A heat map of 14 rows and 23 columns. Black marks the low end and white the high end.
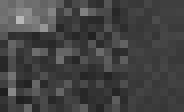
Ninth with the highest average: top left. Histogram: skewed, a long tail of high values. Mirror symmetry: none. Odd patch: higher, in the top left. Seam: vertical, 70% of the way across, the right part calmer.
